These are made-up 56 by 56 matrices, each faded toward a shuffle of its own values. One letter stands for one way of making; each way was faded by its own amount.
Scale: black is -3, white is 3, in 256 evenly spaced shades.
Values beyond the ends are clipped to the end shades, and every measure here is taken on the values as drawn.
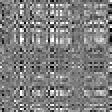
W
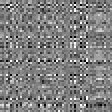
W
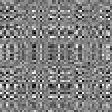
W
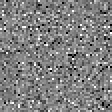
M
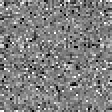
M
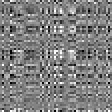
W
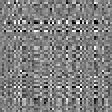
W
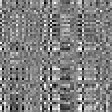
W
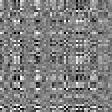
W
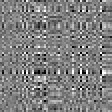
W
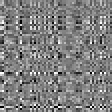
W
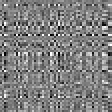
W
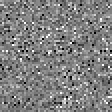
M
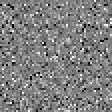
M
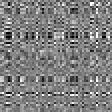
W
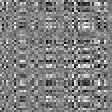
W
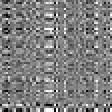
W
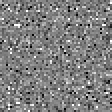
M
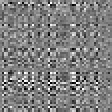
W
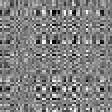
W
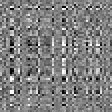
W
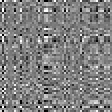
W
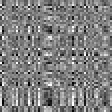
W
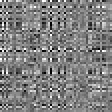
W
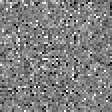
M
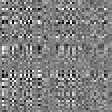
W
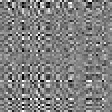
W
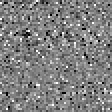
M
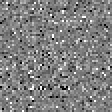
M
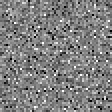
M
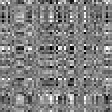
W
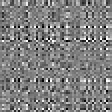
W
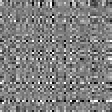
W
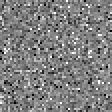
M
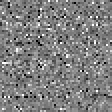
M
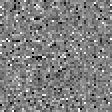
M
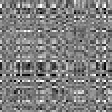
W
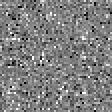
M
